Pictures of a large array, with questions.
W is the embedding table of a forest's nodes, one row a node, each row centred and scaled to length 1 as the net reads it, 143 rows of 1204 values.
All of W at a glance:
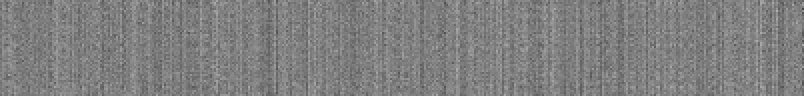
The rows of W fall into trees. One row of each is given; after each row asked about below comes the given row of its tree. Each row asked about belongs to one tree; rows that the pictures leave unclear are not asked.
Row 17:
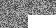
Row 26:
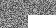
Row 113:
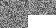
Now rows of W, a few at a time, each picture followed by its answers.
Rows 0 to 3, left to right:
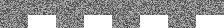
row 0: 17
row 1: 26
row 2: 26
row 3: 17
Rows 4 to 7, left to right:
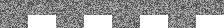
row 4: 17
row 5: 17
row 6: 17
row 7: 17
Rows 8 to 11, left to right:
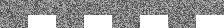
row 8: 113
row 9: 26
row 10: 17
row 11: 113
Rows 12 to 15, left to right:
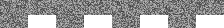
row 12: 113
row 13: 26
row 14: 113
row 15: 17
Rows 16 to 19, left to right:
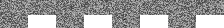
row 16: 113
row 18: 26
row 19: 17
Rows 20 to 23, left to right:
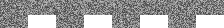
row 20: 113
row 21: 113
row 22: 26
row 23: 26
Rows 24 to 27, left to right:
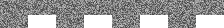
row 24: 113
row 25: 26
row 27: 113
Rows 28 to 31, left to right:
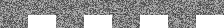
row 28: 113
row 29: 17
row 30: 17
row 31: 26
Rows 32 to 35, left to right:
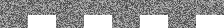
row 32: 17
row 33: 113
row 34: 17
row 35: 113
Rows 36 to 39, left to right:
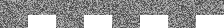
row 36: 113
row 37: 17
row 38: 26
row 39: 17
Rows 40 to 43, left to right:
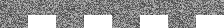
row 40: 26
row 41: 26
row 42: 17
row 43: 113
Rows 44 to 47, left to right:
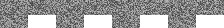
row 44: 26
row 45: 26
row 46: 113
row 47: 26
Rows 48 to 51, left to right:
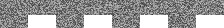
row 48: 26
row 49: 17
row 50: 17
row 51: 113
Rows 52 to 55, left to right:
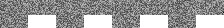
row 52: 26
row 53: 113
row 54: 26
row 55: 113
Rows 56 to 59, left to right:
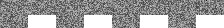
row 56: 113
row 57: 113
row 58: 17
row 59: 17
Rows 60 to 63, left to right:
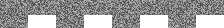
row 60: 26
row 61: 113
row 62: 26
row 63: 26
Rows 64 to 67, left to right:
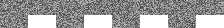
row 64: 17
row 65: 26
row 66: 17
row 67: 17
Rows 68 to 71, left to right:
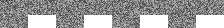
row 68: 17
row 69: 26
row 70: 17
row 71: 26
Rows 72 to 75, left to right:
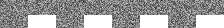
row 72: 113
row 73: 26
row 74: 26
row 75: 113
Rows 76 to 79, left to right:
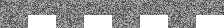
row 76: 113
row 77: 26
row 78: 26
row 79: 113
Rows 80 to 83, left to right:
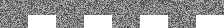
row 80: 17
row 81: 26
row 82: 17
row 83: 113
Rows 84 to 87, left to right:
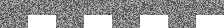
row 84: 26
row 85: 17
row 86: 26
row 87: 113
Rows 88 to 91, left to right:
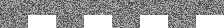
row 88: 26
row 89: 113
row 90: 17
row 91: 26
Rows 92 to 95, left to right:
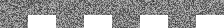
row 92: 17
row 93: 26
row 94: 26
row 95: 113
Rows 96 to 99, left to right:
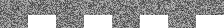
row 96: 26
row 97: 113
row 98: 17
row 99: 17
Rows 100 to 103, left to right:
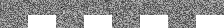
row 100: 26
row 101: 17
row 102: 26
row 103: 113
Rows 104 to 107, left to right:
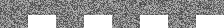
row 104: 26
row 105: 113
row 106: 17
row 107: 26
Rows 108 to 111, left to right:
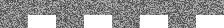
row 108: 17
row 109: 113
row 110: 17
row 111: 113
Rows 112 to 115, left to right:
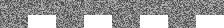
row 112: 17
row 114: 17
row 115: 113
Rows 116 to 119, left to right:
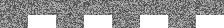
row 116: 17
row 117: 17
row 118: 26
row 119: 17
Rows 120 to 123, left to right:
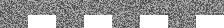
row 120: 113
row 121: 113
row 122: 17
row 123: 26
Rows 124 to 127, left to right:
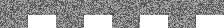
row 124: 26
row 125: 113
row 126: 17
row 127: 26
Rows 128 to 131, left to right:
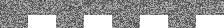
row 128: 26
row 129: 17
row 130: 17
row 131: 17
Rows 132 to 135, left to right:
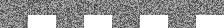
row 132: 17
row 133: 26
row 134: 17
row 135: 26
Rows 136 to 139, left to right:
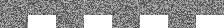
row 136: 17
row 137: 113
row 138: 17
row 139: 26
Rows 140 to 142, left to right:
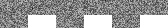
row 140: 26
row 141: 17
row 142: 26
